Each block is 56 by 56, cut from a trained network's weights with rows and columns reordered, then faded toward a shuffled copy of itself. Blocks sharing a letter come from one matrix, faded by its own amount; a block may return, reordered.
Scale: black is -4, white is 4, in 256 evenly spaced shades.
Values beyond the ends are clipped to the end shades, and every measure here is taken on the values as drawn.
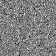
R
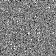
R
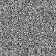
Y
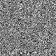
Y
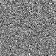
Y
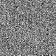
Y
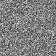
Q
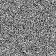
Q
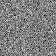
R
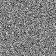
Q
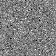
R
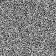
Q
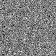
R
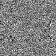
Y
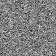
Q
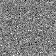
R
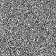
Y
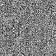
Y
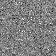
R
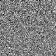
Y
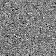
R
